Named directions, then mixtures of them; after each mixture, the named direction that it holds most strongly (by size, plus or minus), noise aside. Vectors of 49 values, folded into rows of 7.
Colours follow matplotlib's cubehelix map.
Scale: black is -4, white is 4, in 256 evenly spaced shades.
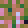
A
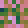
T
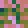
T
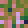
A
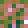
A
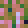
A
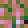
A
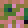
A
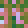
T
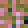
A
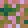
T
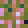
A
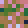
T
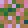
T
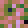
A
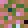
A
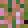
A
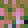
A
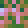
T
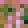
A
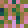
T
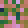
T
